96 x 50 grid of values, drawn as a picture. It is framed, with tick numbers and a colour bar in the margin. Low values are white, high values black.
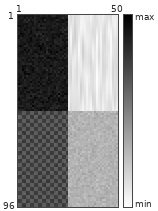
The table splits into 2 rows of 2 panels. Panel 1,1: very high, fine-grained, faint in contrast. Panel 1,2: very low, streaked downward, faint in contrast. Panel 2,1: high, checkered. Panel 2,2: low, fine-grained, faint in contrast.
